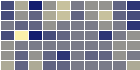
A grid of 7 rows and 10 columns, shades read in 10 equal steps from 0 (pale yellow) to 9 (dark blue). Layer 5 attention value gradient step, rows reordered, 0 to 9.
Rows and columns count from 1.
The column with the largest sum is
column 3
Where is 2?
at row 1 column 5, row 2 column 5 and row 2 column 8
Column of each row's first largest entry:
3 1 10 3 2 5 2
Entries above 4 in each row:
5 5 8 8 7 7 7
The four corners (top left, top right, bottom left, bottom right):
7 8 3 3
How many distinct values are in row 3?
4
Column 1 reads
7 7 5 7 4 4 3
